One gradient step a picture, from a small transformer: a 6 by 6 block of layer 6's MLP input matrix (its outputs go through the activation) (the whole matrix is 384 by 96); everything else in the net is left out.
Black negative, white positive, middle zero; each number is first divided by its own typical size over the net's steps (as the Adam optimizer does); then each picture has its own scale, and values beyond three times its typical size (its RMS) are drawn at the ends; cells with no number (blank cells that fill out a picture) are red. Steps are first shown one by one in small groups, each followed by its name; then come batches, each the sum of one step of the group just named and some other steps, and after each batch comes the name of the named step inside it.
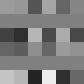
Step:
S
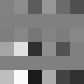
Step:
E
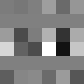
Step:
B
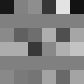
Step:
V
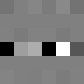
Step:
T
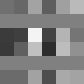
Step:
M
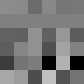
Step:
S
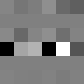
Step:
T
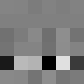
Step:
S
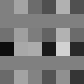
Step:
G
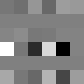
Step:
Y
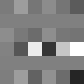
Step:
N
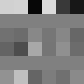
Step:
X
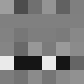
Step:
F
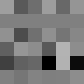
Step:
F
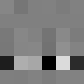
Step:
F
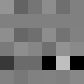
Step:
F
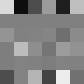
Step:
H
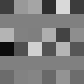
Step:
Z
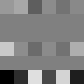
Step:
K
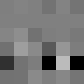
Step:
K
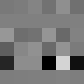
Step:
Z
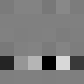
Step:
Z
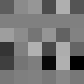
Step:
Z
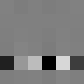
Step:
H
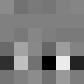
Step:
H
